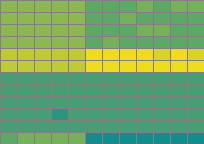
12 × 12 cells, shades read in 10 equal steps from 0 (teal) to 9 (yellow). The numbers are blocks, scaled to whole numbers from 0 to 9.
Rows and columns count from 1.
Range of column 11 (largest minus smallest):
9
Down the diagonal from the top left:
5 5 5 5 7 9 2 2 2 2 2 0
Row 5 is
7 7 7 7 7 9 9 9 9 8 9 8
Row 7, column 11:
2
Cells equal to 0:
7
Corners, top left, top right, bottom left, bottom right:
5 4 3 0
